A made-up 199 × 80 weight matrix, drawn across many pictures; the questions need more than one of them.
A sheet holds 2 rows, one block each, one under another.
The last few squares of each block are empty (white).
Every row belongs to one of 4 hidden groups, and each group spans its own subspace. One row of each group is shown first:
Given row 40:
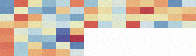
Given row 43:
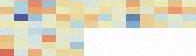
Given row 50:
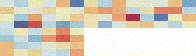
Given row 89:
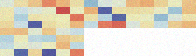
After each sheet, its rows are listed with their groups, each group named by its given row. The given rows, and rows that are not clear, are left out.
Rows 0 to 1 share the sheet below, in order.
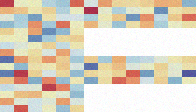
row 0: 43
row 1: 43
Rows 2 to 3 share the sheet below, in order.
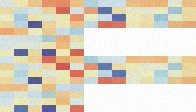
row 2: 89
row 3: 89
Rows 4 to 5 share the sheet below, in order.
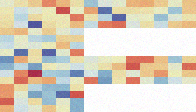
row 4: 89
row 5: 40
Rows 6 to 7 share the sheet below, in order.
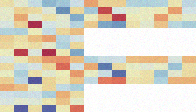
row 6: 89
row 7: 89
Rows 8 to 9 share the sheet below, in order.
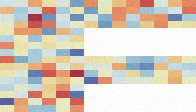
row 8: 40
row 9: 40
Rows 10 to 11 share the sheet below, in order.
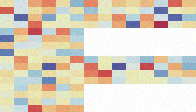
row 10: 40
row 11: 40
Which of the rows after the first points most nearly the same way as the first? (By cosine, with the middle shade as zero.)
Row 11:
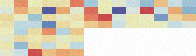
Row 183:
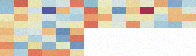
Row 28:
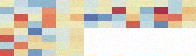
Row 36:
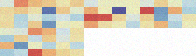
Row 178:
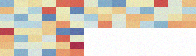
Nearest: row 36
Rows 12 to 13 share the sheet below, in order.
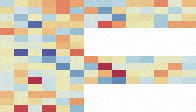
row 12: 89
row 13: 89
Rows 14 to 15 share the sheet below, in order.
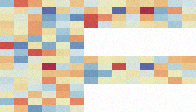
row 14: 40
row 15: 40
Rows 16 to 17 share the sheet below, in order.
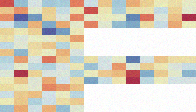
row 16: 43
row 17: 43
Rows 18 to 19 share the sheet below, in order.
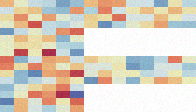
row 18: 89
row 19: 40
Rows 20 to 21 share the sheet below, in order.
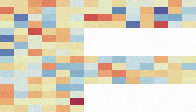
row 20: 40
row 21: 89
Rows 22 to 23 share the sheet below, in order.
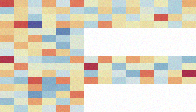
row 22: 50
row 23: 43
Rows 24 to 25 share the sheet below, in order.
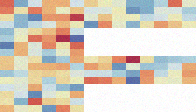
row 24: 40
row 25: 43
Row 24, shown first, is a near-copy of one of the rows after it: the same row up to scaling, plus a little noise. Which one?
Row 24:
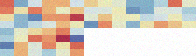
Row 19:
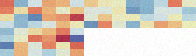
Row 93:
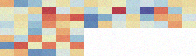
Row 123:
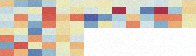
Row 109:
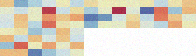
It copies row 19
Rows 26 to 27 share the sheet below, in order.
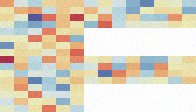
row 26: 40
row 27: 50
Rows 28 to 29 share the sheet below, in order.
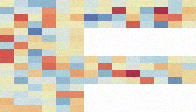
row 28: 40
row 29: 50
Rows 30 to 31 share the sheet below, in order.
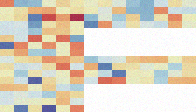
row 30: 40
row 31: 89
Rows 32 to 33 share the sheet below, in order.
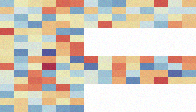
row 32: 89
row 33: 40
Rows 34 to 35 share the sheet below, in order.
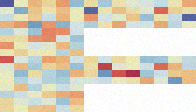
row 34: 43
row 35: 50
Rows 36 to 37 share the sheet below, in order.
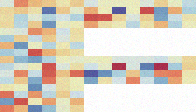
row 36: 40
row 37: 40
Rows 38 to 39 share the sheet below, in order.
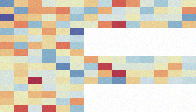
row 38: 43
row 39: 89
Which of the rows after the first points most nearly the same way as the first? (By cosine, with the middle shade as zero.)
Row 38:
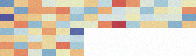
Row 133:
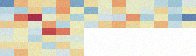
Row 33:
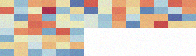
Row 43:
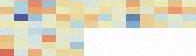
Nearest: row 133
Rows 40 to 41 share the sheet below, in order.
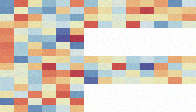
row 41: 40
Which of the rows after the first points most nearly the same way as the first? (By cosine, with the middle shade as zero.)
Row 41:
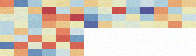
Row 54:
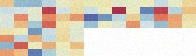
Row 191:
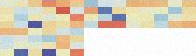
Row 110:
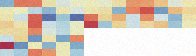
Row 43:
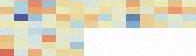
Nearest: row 54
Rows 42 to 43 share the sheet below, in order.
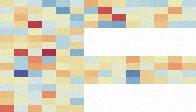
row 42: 89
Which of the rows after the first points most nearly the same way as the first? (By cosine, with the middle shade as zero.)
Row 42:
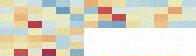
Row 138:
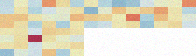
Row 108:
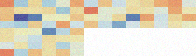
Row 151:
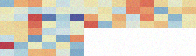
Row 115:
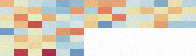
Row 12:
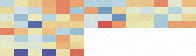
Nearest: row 115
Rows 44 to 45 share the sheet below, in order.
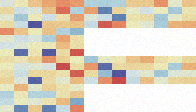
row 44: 89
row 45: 89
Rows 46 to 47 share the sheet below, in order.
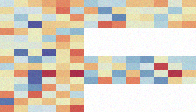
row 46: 89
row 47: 40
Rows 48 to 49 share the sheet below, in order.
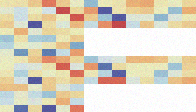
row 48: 89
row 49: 89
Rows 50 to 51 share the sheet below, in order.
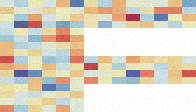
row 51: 43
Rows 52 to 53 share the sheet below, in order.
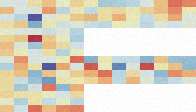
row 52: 43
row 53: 40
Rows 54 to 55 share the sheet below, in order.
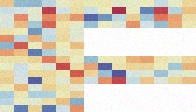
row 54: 40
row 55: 89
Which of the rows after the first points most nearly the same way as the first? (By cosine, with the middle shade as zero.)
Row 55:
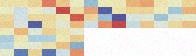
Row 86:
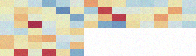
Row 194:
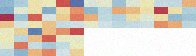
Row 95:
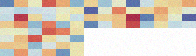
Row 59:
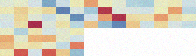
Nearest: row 194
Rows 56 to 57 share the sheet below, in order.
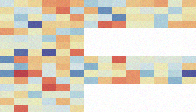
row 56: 89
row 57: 43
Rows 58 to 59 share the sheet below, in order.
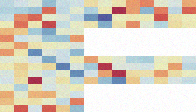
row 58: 40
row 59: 89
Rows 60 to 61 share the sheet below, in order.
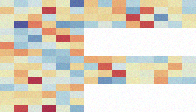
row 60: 50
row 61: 89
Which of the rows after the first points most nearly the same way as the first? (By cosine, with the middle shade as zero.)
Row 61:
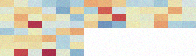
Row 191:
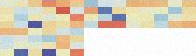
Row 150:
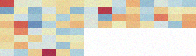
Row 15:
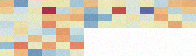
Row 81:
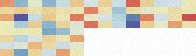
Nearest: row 150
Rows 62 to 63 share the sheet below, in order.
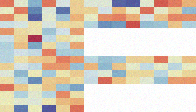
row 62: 43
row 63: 89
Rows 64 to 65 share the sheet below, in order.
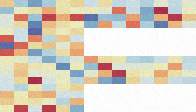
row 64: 40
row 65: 89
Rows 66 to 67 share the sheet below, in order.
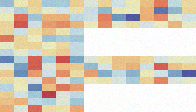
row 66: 50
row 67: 43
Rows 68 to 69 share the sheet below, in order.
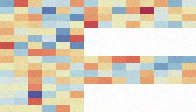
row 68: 40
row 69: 43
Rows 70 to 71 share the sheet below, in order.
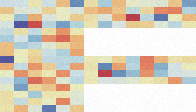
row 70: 50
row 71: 50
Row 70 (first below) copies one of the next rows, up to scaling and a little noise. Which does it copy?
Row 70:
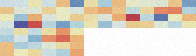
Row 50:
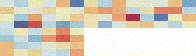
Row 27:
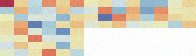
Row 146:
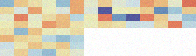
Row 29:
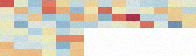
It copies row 50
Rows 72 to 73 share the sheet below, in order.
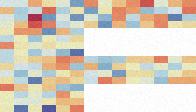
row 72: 40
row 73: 89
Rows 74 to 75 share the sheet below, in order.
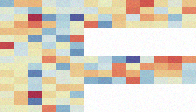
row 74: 40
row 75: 43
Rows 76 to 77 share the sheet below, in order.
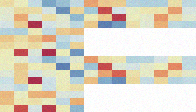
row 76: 89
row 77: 89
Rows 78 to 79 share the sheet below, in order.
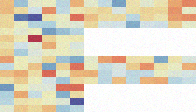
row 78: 43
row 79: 89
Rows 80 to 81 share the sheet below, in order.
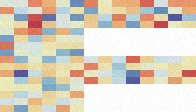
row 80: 40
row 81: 43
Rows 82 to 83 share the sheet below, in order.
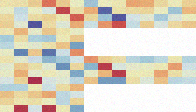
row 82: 89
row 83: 89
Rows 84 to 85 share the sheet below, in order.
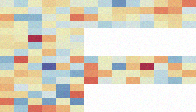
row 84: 43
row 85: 40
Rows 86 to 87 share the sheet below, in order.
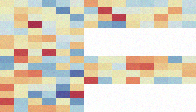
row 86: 89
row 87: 40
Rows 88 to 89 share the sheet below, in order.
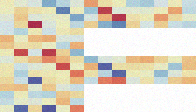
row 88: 89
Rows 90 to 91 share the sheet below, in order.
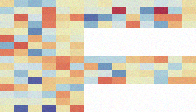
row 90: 40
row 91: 89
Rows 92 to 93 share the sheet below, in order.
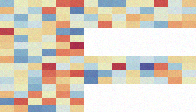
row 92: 89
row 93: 40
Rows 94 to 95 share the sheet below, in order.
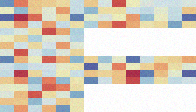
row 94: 43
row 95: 43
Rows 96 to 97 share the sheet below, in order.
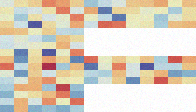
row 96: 89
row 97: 40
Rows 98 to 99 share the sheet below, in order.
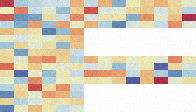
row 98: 43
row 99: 40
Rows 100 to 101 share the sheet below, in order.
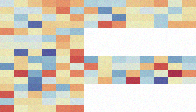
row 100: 89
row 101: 40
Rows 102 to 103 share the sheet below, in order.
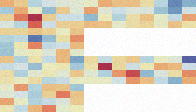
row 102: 43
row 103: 50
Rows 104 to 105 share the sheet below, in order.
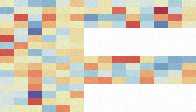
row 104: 40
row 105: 43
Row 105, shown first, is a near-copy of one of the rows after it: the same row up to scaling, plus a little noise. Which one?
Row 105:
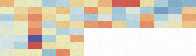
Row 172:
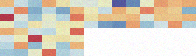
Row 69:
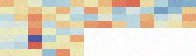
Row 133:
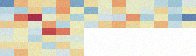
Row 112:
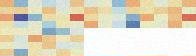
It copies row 69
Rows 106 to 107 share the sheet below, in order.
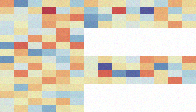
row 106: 40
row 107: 50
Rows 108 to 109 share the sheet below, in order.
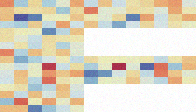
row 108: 43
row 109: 40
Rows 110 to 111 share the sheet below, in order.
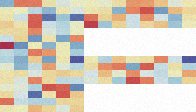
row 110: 40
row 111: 50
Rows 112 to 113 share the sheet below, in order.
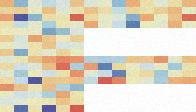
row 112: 43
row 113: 89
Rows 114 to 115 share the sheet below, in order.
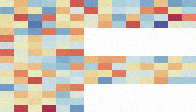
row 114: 40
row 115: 89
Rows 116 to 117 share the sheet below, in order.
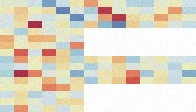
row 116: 89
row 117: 43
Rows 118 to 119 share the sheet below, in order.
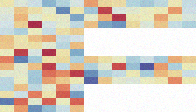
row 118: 89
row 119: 40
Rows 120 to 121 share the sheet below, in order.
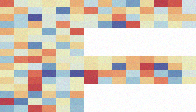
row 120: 43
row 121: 40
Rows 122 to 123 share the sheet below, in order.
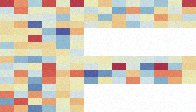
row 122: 50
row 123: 40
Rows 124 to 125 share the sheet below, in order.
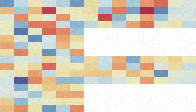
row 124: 50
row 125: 50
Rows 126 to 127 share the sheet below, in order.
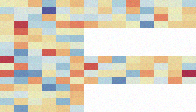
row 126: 50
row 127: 43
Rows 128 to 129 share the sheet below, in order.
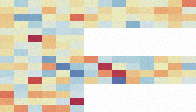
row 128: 43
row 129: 89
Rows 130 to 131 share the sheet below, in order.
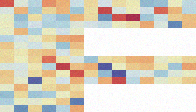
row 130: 50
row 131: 89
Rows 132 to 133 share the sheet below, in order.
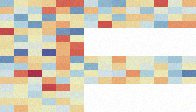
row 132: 89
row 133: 43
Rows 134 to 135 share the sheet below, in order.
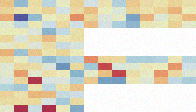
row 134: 43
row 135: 89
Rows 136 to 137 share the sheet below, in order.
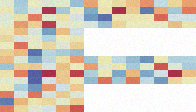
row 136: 40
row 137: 40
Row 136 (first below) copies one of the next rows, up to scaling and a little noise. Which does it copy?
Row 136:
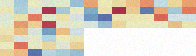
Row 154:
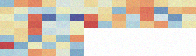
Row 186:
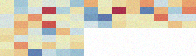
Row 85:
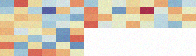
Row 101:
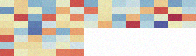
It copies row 186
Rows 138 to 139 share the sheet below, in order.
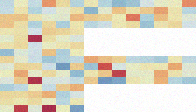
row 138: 43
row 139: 89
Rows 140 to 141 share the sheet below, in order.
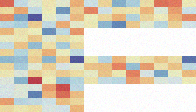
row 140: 43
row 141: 50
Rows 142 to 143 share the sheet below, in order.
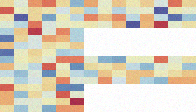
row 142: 40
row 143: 89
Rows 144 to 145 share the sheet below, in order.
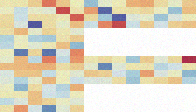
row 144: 89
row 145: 50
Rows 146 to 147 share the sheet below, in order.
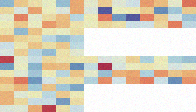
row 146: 50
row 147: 50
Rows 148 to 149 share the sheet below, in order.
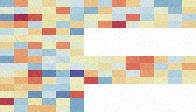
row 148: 43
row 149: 40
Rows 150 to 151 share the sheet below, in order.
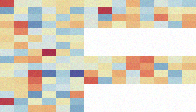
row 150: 50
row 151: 40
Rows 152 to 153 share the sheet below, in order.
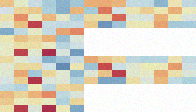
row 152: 89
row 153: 89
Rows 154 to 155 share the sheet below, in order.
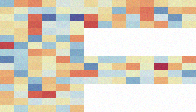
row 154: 40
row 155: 43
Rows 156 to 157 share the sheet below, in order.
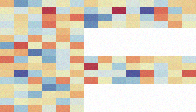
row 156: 40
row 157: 43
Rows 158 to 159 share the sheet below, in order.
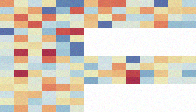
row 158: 89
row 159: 43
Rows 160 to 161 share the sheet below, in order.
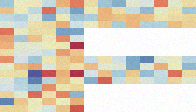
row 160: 89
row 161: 40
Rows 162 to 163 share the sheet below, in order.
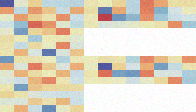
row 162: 50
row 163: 50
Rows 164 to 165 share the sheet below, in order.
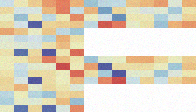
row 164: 89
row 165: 89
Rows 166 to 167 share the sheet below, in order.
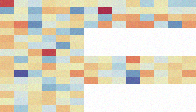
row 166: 50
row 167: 43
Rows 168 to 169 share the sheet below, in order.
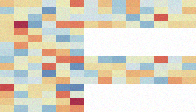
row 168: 50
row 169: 89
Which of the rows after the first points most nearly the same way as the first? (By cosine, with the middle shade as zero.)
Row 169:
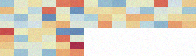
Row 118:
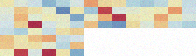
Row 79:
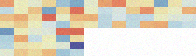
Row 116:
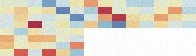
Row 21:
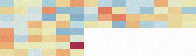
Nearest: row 21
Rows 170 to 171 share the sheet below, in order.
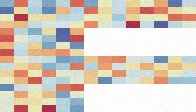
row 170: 40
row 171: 89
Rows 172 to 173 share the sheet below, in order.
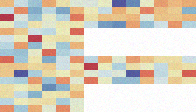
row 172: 43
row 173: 43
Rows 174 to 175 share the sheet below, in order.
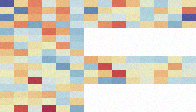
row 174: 43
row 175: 89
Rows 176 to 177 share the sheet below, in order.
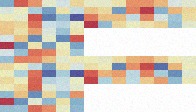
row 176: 40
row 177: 40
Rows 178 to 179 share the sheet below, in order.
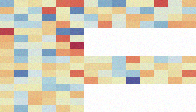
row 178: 89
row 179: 43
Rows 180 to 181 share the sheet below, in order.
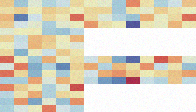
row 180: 43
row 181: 43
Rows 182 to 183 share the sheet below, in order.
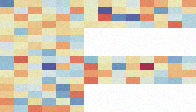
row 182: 50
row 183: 40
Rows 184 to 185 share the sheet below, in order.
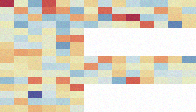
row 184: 50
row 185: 43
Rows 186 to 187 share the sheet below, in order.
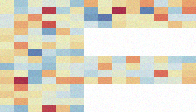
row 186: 40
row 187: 50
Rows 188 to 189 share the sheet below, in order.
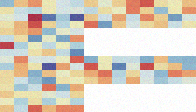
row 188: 40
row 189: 40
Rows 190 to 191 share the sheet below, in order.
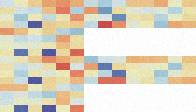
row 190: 89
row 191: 89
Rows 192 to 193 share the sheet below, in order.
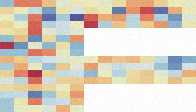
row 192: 40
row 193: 43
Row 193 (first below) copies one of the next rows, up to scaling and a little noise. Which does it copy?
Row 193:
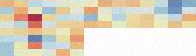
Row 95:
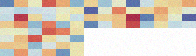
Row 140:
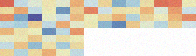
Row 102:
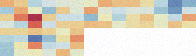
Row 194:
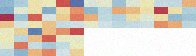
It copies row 102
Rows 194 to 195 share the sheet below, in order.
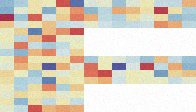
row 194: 43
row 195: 40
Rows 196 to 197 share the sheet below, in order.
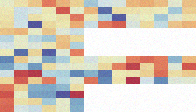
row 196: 89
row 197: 40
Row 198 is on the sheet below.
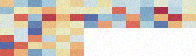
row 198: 40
